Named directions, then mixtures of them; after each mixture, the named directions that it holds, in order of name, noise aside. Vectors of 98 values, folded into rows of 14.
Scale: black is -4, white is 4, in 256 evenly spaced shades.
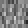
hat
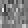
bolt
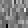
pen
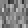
bolt, hat, pen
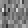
bolt, pen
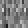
bolt, pen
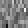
pen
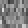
bolt, hat, pen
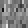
bolt, pen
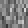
hat, pen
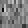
bolt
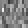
bolt, hat, pen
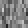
bolt, hat, pen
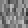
bolt, hat, pen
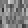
bolt, hat, pen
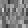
bolt, hat, pen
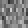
bolt, hat, pen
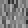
bolt, hat
